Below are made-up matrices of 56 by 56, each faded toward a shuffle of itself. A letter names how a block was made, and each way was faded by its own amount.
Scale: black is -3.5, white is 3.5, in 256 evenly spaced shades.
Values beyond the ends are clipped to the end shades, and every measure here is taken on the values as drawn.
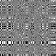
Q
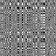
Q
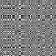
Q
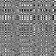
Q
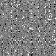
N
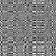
Q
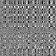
Q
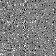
N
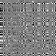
Q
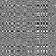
Q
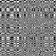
Q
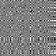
Q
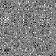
N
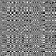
Q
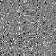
N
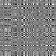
Q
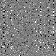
N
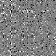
N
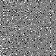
N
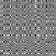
Q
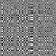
Q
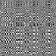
Q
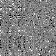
N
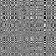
Q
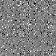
N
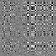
Q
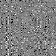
N
